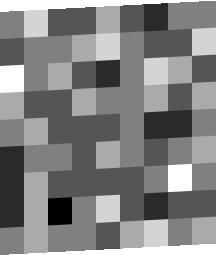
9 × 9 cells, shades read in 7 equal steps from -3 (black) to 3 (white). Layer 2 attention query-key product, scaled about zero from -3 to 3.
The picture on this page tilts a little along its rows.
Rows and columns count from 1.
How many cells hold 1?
16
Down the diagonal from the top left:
0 0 1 1 -1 0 0 -1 1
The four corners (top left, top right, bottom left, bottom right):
0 0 0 1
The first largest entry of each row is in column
2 5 1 1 2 5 8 5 7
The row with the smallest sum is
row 8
